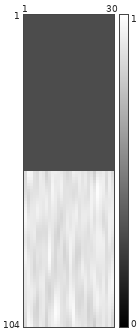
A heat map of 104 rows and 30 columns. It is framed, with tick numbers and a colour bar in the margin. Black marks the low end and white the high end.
The table splits into 2 rows of 1 panel. Panel 1,1: low, flat. Panel 2,1: very high, streaked downward, faint in contrast.
